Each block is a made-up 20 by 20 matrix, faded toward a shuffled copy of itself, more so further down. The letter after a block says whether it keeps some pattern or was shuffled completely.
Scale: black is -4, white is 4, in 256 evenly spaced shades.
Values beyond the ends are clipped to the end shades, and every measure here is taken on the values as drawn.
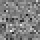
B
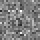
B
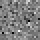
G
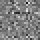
B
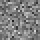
G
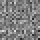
B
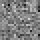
B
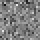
G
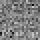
B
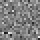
B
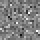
G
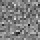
B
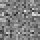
B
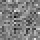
B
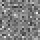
B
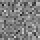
B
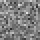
G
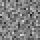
G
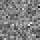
G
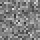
G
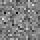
G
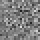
B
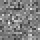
B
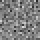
G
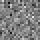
G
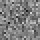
G
